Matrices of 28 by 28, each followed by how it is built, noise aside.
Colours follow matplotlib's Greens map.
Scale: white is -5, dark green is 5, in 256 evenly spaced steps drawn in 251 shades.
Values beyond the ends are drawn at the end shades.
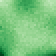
smooth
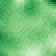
smooth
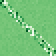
banded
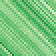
Toeplitz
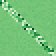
banded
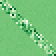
banded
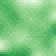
smooth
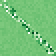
banded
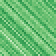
Toeplitz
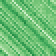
Toeplitz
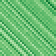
Toeplitz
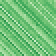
Toeplitz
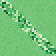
banded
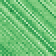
Toeplitz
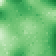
smooth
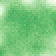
smooth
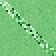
banded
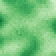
smooth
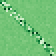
banded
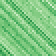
Toeplitz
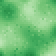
smooth
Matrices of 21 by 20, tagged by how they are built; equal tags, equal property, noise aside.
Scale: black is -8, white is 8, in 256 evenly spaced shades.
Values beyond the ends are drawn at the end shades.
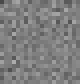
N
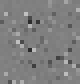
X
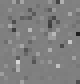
X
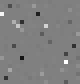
X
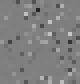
X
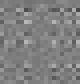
N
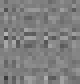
N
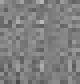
N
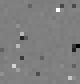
X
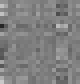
N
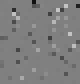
X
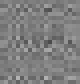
N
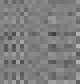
N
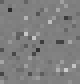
X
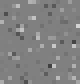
X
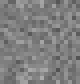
N
